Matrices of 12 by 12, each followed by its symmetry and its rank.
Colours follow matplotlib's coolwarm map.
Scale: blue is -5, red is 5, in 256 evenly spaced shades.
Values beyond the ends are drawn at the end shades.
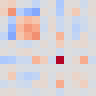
symmetric, rank two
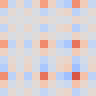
symmetric, rank one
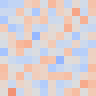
neither, full rank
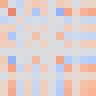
symmetric, rank two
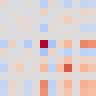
symmetric, rank two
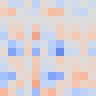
neither, rank two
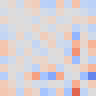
antisymmetric, rank two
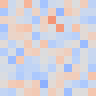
neither, full rank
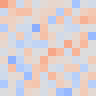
neither, full rank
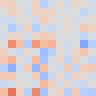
neither, rank two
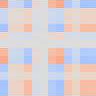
symmetric, rank one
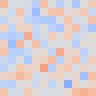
neither, full rank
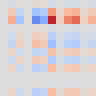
neither, rank one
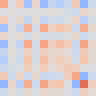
symmetric, rank two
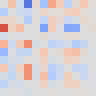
antisymmetric, rank two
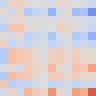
neither, rank two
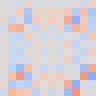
antisymmetric, rank two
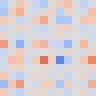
neither, rank two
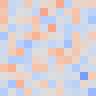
neither, full rank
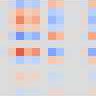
neither, rank one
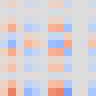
neither, rank one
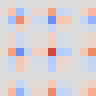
symmetric, rank one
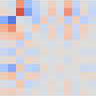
antisymmetric, rank two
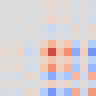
symmetric, rank one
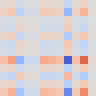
neither, rank one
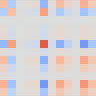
symmetric, rank one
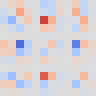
antisymmetric, rank two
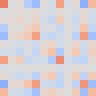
symmetric, rank two
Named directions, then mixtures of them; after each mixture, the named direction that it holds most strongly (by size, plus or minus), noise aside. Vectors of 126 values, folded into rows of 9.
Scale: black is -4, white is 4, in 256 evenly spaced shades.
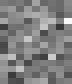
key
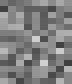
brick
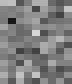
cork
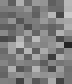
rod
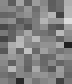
rod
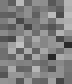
rod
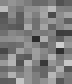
brick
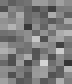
brick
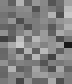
rod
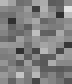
cork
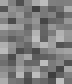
brick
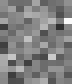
key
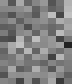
rod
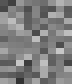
brick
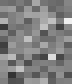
key
